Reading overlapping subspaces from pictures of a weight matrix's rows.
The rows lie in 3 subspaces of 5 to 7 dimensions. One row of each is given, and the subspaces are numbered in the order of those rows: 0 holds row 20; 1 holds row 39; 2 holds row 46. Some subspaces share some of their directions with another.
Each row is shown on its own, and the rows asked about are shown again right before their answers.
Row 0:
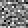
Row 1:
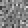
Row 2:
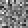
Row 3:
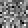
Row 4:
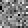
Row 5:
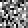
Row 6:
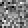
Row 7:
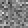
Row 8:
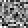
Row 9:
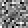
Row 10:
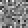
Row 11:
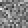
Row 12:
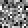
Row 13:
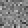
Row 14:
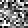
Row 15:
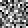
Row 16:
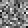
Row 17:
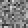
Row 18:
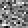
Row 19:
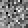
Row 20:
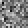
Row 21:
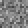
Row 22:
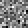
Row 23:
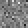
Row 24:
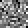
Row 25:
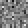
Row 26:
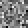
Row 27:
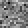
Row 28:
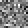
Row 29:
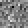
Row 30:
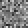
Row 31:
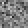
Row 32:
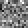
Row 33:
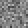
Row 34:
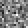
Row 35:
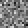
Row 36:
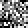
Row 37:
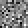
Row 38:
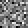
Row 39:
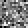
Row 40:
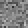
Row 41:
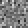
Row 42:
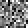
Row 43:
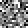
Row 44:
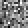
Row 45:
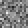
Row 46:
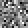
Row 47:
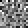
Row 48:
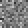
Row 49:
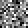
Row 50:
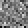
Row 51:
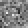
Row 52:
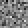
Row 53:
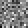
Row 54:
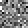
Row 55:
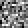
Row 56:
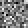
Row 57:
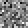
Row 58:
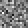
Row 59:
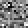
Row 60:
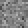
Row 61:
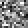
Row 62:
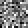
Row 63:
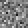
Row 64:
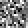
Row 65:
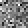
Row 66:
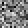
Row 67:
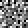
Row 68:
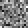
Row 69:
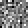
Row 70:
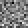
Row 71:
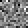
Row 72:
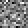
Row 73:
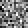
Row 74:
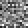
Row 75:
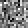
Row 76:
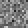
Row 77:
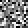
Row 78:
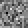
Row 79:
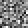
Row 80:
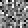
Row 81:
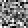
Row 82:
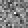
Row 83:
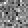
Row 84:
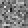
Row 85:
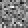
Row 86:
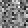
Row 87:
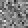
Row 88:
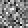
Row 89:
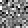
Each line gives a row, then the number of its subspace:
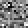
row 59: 2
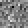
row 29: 1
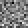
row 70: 2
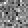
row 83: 1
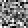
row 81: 1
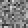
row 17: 0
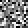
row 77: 2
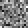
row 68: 1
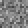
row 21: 0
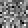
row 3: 2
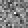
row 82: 1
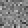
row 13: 2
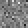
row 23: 0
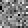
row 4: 1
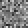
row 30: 0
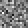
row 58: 2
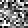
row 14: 1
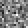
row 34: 1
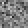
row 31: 0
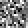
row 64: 1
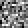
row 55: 1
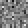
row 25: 0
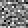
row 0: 0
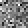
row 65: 1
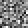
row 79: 0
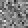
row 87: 2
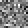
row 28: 0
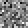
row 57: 2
